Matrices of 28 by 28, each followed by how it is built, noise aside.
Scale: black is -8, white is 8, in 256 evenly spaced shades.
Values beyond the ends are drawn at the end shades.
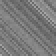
Toeplitz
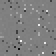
sparse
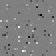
sparse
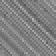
Toeplitz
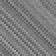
Toeplitz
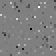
sparse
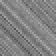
Toeplitz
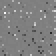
sparse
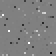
sparse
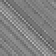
Toeplitz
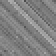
Toeplitz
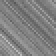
Toeplitz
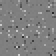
sparse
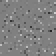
sparse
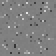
sparse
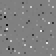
sparse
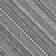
Toeplitz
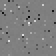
sparse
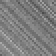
Toeplitz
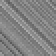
Toeplitz
